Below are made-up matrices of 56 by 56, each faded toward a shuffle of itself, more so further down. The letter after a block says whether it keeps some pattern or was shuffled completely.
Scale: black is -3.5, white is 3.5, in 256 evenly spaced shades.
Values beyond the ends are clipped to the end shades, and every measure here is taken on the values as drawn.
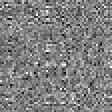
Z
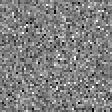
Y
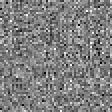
Z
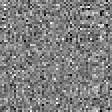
Z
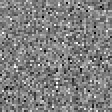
Y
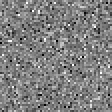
Y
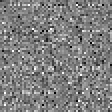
Z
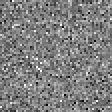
Y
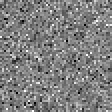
Y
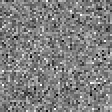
Y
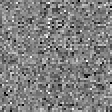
Z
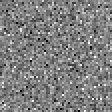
Y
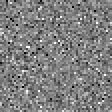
Y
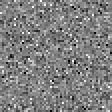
Y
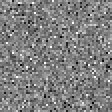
Y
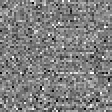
Z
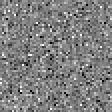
Y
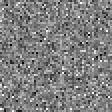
Y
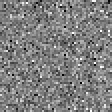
Y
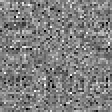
Z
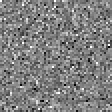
Y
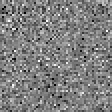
Z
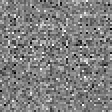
Z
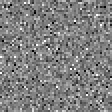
Y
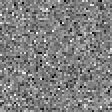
Y
